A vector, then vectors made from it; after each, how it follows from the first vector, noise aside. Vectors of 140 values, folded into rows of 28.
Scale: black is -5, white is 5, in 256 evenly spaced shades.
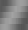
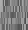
sign-scrambled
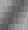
negated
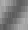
negated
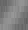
shrunk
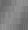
shrunk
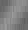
shrunk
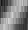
scaled up
